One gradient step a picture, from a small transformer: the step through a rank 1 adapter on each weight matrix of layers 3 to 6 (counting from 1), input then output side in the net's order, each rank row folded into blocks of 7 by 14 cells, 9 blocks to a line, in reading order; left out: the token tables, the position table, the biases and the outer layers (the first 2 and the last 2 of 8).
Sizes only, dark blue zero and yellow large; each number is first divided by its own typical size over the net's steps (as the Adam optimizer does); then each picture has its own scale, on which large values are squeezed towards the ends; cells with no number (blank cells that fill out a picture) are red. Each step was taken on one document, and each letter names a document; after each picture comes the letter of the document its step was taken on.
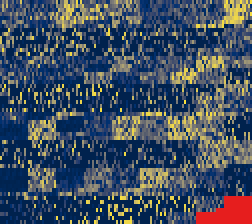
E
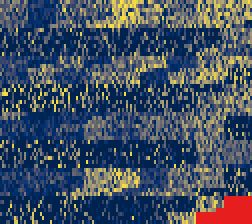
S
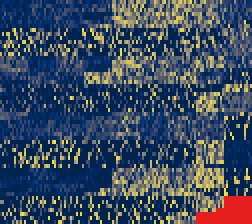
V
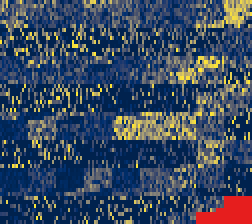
E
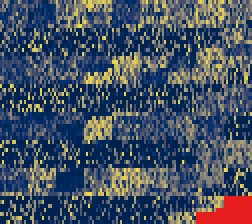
S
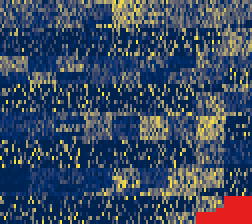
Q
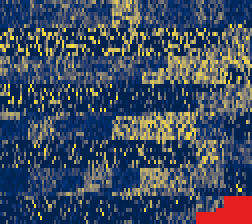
E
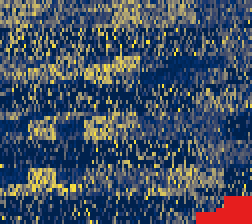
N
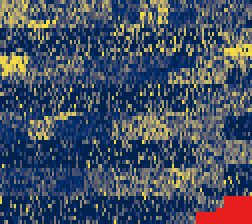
N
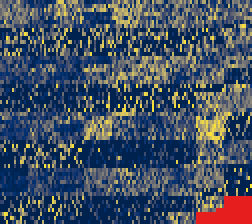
V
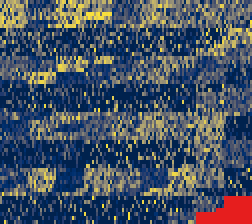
N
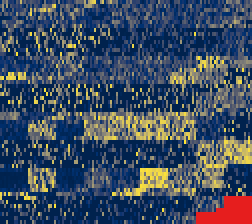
E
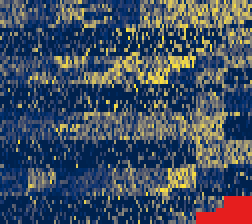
N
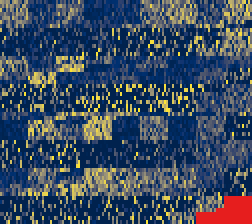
S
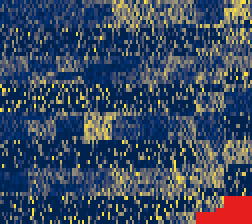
Q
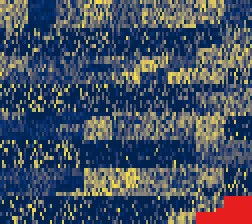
S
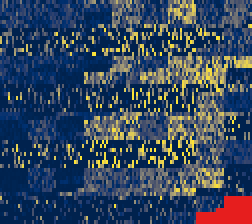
E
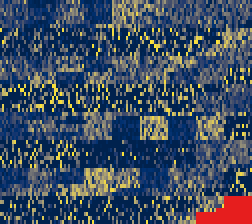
S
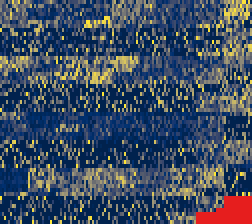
Q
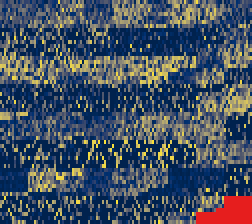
V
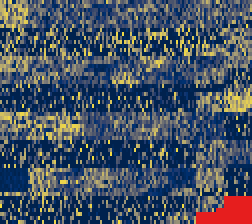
V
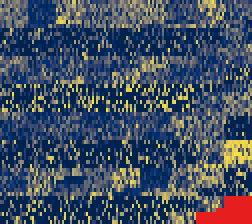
S
